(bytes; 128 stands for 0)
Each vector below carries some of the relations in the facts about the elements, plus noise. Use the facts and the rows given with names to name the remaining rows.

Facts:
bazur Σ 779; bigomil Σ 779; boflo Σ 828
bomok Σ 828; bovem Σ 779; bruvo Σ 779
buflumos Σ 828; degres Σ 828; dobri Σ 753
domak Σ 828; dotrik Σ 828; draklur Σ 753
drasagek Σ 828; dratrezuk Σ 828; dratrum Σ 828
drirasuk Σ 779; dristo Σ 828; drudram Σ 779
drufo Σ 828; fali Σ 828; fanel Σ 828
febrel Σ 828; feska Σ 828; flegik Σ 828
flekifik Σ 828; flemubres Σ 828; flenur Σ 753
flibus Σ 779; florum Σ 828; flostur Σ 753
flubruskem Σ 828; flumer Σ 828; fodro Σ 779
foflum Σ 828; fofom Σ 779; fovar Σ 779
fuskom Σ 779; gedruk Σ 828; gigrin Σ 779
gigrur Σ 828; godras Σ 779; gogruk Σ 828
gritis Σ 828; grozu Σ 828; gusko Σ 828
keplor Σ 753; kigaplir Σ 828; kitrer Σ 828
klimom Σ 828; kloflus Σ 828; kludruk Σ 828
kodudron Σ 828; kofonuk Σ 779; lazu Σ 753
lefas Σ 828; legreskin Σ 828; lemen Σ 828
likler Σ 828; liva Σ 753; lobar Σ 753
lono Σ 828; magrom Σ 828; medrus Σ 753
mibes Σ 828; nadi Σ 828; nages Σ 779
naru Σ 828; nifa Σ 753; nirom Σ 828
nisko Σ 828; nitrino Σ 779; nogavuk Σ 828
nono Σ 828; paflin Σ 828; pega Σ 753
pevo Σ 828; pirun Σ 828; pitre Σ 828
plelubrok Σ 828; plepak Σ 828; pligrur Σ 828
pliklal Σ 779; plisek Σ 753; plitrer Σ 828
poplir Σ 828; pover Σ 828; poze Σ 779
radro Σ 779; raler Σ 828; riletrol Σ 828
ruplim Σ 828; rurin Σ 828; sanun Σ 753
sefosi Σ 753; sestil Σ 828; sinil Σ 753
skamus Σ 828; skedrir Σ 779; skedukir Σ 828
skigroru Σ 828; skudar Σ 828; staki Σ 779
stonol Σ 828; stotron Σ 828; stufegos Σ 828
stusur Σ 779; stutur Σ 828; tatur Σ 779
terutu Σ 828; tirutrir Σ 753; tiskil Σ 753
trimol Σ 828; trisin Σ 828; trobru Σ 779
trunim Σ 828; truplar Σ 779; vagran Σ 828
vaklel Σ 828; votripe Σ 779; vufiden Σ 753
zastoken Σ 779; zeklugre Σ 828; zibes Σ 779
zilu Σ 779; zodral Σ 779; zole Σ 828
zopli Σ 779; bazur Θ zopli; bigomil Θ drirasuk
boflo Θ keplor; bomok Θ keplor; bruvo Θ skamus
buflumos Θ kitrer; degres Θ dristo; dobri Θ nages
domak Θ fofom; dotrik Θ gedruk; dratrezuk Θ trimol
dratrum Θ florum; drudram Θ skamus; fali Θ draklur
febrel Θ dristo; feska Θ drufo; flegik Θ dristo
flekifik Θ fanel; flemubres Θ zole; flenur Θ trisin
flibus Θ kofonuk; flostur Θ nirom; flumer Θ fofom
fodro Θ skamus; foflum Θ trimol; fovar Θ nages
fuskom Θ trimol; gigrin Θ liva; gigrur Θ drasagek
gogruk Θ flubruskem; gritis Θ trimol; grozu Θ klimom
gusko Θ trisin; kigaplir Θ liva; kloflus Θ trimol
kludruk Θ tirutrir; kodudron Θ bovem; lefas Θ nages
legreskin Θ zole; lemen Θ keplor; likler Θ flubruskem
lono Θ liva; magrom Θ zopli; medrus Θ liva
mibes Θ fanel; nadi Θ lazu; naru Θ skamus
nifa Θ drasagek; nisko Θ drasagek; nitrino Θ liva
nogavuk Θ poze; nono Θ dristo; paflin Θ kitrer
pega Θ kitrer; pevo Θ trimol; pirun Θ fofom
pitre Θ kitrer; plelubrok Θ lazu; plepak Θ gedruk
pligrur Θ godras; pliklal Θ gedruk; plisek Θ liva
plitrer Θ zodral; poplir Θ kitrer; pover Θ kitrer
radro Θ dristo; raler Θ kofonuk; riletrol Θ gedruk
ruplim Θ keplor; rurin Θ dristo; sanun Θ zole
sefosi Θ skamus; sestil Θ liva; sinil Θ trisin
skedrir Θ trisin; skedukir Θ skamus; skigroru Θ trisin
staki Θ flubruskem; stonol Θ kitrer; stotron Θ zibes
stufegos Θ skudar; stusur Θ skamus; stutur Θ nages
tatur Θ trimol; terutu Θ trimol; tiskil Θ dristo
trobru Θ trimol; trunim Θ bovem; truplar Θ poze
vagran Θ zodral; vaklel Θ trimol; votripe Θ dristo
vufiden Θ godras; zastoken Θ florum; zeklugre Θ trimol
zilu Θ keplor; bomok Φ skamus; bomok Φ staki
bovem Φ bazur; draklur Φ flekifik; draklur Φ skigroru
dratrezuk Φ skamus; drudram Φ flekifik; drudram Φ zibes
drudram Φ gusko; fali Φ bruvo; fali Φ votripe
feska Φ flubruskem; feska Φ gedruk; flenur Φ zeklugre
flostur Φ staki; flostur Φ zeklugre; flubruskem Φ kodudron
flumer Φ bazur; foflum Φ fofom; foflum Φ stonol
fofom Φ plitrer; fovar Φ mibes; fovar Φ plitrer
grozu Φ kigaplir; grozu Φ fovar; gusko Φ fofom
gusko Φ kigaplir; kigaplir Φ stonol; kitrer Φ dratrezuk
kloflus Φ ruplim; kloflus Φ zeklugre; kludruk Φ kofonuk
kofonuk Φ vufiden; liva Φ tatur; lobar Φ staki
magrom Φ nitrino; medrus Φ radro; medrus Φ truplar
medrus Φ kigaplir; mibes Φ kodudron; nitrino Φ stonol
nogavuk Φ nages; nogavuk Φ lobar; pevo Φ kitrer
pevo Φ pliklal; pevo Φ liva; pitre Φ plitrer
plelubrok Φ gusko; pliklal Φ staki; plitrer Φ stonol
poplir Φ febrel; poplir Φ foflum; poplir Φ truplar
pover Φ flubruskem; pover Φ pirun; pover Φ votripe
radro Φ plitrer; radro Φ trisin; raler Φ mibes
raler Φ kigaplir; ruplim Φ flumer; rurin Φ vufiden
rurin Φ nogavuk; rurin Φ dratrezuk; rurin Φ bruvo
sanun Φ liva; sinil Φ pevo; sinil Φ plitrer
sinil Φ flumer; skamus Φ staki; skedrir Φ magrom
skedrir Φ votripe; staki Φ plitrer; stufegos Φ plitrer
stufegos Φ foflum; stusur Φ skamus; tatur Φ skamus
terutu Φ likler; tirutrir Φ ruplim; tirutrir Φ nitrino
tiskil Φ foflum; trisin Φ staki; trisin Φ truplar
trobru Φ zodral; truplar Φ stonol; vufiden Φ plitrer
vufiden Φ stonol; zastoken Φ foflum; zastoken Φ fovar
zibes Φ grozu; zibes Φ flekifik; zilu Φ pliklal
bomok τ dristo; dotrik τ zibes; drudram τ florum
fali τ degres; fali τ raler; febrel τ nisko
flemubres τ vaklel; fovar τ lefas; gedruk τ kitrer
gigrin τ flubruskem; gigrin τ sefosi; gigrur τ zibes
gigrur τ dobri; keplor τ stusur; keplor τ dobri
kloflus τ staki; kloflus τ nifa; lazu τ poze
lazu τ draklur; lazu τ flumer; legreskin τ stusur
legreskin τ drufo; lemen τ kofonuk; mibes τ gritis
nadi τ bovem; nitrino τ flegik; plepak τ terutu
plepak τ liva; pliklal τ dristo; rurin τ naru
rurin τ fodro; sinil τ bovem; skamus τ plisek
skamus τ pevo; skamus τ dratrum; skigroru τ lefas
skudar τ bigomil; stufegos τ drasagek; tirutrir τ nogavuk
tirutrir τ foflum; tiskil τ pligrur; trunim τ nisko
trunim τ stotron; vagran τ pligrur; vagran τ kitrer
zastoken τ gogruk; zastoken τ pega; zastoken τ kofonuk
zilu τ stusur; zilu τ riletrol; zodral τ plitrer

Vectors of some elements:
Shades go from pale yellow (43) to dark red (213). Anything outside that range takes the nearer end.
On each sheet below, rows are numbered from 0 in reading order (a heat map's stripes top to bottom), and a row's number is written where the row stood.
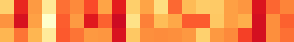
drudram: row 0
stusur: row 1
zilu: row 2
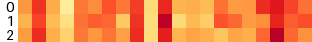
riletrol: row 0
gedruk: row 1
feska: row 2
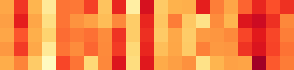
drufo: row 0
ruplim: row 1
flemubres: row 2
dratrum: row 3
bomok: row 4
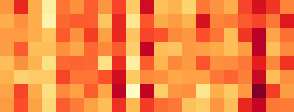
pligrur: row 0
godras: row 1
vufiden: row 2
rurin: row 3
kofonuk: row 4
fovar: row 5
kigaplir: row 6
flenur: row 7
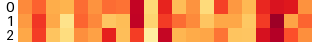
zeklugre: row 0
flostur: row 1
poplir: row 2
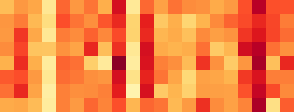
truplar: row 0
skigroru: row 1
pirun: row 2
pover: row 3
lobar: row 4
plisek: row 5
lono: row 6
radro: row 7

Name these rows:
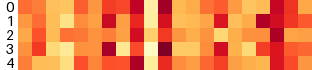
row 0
dratrezuk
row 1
stonol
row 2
mibes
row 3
kitrer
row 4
tatur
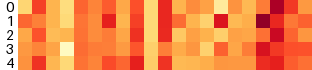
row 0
gusko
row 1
pega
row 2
fali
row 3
bazur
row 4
legreskin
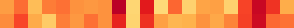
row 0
kloflus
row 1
kodudron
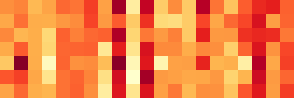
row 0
trimol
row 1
febrel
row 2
fuskom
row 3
draklur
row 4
skamus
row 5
liva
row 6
tirutrir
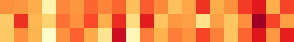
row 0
votripe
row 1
grozu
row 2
bovem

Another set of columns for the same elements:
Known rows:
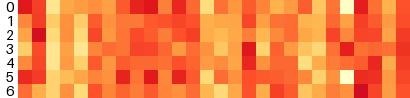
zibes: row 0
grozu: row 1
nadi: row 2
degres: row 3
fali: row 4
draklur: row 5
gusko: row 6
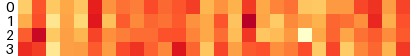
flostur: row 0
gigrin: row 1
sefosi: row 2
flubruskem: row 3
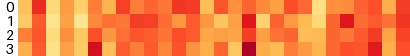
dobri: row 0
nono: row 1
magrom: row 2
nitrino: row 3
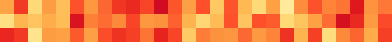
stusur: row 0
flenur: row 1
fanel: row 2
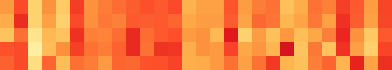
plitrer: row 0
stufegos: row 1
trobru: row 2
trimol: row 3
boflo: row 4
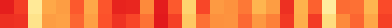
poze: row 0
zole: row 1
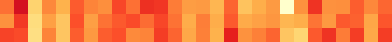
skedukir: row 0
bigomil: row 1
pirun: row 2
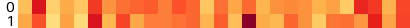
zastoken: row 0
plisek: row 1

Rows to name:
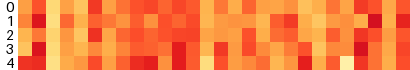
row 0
staki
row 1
lemen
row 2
flumer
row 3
fovar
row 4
fofom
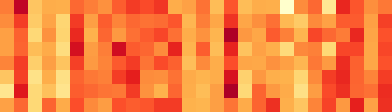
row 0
drudram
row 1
nifa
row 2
kigaplir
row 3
pliklal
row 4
truplar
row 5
radro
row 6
tiskil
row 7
ruplim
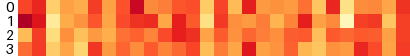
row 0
gedruk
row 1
kofonuk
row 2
lefas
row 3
vufiden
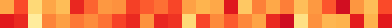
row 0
foflum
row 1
keplor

